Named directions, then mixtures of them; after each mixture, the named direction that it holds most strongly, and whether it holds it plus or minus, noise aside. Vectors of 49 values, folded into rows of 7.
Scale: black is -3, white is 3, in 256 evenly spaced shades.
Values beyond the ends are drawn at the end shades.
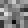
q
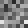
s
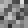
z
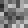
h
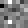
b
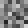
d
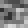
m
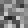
m, plus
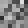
z, plus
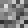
s, minus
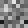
s, minus
